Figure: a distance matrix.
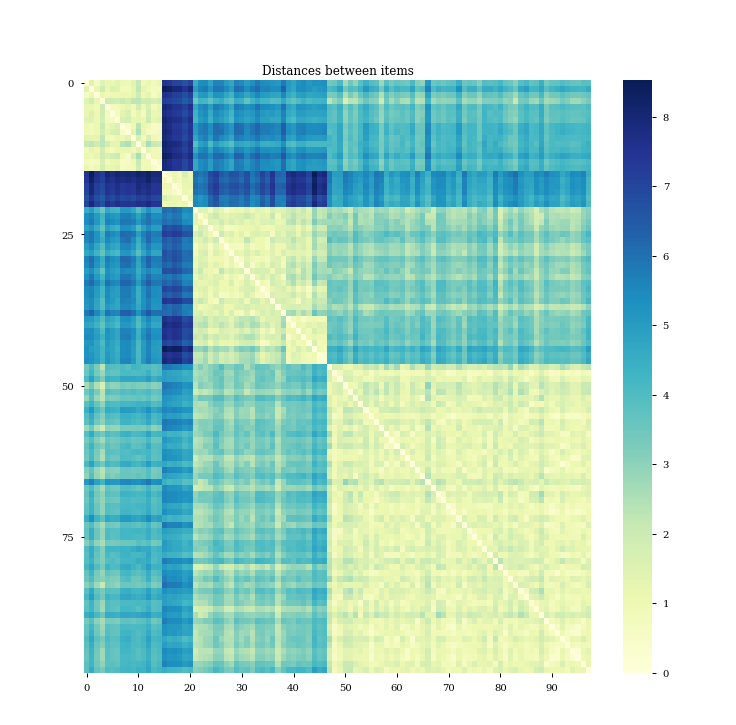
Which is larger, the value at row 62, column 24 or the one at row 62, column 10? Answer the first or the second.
the second
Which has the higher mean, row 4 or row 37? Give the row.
4
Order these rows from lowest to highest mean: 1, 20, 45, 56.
56, 45, 1, 20
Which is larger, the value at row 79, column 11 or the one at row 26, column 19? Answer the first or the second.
the second
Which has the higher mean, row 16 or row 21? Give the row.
16
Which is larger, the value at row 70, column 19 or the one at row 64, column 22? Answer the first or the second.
the first
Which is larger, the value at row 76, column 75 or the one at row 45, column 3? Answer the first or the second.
the second
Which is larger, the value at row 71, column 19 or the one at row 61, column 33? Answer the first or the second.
the first
